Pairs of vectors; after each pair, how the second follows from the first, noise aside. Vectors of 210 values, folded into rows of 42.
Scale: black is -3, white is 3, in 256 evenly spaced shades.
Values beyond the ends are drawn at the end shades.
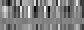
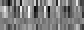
copied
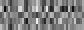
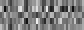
copied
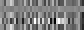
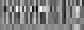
wrapped around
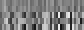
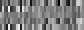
wrapped around
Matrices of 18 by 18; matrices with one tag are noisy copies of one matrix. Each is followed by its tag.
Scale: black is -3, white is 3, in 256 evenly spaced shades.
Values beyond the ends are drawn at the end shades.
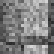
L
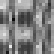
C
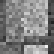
L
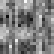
C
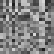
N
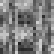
C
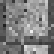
L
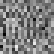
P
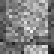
L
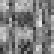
C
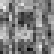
C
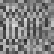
P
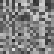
N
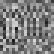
P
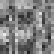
C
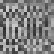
P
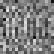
P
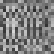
P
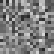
N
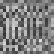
P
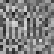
P
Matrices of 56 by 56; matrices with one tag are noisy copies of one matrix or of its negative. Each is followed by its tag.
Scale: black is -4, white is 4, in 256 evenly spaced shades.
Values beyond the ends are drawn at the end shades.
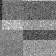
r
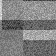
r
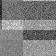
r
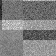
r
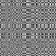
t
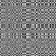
t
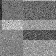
r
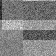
r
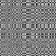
t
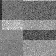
r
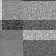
r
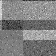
r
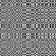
t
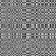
t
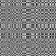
t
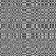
t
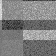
r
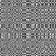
t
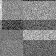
r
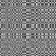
t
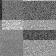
r
